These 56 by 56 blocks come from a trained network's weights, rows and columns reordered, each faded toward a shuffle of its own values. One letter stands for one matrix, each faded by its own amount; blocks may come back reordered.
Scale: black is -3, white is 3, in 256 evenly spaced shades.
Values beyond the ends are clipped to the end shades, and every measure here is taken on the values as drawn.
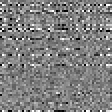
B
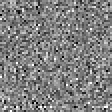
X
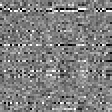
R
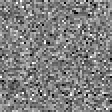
X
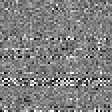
R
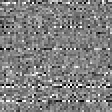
R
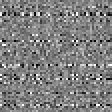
B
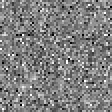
X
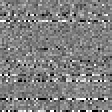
B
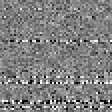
B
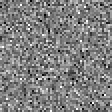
X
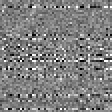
B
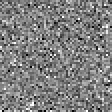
X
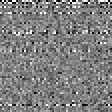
R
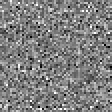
X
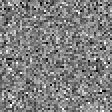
X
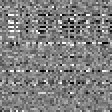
B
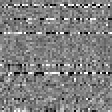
B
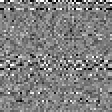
R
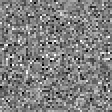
X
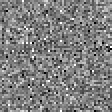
X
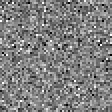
X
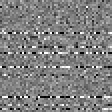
B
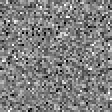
X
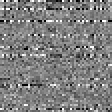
R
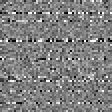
R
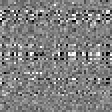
B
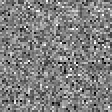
X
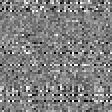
R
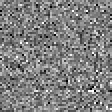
X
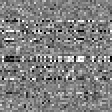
R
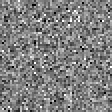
X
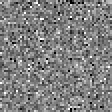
X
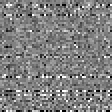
R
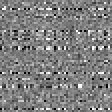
B
